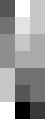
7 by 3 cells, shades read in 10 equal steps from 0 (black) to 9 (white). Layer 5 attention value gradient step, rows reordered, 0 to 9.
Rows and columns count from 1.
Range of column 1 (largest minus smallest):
6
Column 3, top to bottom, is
7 7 6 6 4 4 2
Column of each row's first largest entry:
2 2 2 2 1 1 1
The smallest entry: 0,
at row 7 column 2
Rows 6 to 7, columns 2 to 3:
3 4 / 0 2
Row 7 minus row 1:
6 -9 -5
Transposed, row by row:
3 4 5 5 7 7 9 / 9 8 7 6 4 3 0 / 7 7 6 6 4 4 2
